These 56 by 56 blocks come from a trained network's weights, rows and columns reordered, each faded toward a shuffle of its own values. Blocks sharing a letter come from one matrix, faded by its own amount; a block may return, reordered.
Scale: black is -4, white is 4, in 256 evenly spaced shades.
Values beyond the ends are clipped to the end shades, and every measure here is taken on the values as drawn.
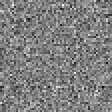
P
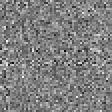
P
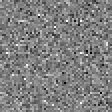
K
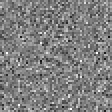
K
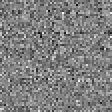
P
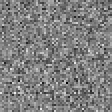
P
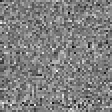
P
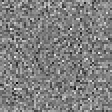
P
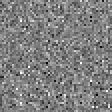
K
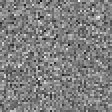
K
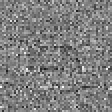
P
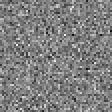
K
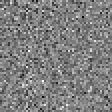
K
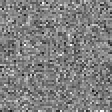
P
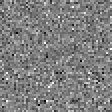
K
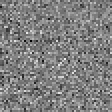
P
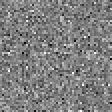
K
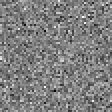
K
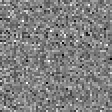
K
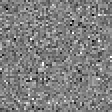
K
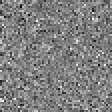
K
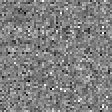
K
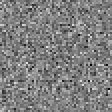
P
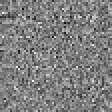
P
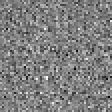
P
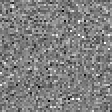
K
